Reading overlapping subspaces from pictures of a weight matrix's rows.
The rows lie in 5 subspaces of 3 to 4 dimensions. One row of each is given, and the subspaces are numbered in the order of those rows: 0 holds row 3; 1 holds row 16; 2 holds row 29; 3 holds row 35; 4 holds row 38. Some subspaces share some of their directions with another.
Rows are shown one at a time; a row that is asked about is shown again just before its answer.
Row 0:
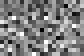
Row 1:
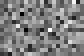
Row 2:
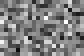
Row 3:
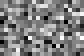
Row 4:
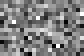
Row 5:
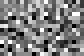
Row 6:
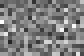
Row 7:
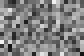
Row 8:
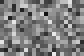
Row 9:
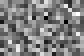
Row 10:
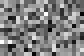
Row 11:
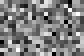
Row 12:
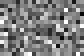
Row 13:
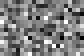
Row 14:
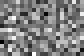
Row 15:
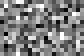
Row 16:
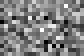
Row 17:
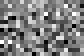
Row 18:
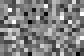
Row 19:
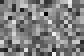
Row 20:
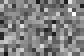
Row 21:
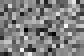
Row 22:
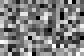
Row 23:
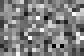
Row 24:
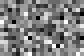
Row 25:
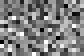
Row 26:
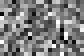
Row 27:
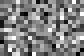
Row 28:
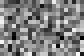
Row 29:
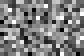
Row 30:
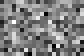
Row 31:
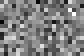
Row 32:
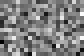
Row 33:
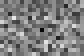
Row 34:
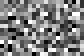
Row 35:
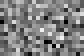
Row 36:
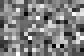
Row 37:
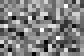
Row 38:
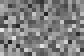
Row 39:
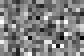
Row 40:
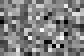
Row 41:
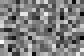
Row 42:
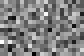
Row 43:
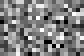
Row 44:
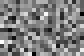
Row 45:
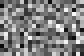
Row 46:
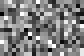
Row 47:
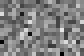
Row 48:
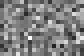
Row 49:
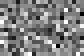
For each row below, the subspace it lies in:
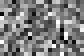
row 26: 2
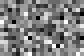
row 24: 2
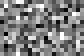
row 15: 1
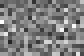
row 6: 3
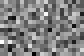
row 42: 1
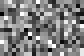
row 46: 2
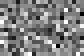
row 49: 3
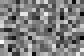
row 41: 4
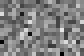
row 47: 2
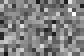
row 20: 4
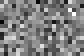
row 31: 4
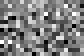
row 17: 4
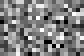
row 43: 1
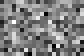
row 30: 0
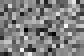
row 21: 4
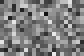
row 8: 0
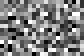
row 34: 2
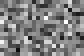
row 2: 0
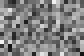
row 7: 2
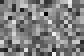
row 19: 0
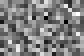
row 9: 0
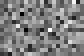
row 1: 4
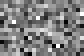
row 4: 4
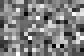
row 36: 3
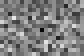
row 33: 1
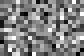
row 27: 4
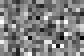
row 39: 2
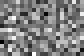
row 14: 1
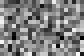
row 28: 2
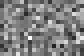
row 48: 3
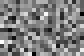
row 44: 4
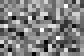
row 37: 1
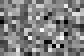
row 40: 2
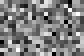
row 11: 0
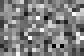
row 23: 3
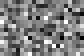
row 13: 0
